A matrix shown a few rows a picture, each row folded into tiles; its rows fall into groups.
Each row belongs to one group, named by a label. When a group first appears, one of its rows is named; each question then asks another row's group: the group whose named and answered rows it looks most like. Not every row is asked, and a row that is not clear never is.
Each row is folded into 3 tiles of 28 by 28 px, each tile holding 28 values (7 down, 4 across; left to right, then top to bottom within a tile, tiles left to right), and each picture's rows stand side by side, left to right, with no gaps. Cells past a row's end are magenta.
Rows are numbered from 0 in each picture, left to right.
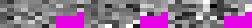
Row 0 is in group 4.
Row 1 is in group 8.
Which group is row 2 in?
8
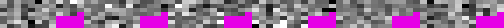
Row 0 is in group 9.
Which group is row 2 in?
9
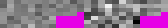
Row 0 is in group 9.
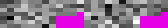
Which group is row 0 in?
4
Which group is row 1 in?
9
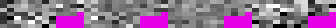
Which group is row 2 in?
8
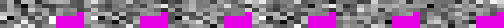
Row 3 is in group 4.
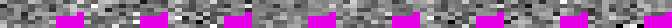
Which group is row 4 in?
9
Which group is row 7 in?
8
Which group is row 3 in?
8
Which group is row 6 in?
9
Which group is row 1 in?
9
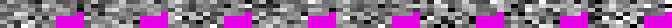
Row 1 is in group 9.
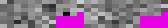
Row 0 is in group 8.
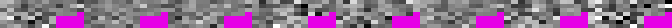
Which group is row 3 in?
8
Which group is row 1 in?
4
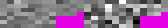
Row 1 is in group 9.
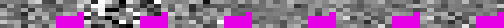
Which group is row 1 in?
9
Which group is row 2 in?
9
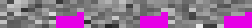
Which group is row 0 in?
9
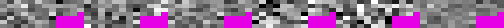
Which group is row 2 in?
9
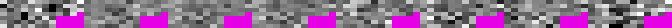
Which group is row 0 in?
8
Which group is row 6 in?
4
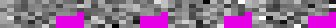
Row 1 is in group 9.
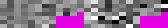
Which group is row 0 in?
8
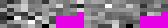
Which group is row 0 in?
4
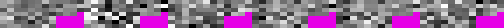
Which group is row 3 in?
4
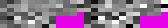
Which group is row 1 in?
4
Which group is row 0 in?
4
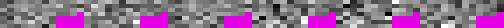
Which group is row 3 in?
9
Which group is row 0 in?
4
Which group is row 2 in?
4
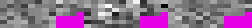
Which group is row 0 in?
9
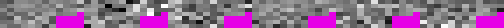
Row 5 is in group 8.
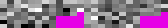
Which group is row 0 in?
8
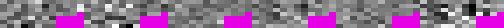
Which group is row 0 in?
8
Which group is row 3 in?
8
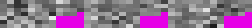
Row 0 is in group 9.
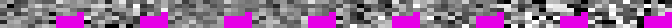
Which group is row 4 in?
8
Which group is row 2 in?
9
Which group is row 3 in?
9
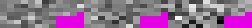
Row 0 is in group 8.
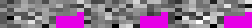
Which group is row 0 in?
4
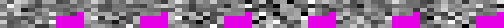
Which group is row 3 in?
9
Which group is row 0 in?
9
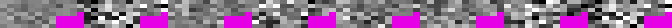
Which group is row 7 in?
4
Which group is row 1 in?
4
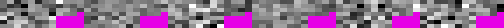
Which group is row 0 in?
9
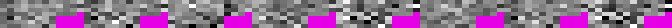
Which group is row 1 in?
4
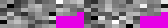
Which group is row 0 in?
9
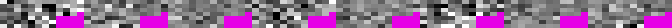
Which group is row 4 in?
4
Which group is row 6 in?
9
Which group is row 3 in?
8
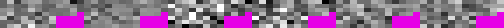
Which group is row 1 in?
9
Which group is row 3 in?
9
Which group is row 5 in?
8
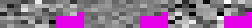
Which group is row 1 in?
4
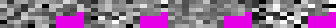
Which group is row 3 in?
4
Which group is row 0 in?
8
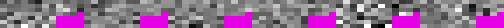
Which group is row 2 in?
8
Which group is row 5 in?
8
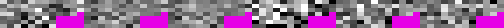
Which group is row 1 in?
4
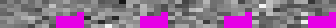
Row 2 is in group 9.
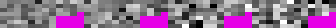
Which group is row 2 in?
8
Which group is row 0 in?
9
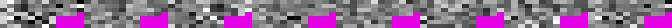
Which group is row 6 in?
9
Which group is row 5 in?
8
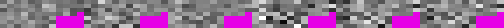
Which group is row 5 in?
4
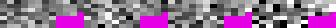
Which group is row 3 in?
8
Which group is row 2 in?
8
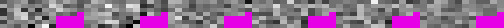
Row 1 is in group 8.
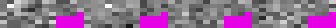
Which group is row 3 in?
4
